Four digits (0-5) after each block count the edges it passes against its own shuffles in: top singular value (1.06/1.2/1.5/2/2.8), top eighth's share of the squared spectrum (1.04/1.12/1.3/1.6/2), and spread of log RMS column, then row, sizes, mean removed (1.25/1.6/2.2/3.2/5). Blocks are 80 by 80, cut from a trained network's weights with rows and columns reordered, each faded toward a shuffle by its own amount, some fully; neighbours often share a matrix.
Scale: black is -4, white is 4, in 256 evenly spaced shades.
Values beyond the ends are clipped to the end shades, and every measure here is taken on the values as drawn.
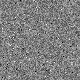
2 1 0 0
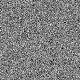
0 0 0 0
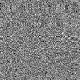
4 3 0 2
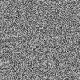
3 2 0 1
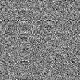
4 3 0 2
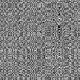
5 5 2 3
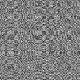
5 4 1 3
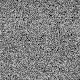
1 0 0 0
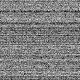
4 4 1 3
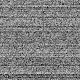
4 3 0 2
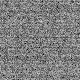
2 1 0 0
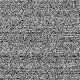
3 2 0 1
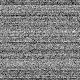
4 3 0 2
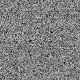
0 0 0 0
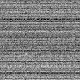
5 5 1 4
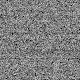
1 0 0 0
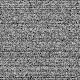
4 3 0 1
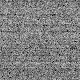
3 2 0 0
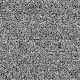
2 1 0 0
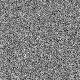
0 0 0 0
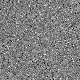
1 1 0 0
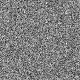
2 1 0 0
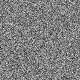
1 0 0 0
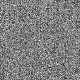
2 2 1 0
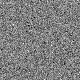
0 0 0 0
